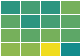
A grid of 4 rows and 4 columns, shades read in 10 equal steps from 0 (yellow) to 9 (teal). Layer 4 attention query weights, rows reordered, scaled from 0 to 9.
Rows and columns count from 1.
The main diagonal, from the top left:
8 8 5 9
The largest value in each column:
8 8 8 9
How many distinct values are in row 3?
2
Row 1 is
8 7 8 5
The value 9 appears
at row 4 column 4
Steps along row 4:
same down up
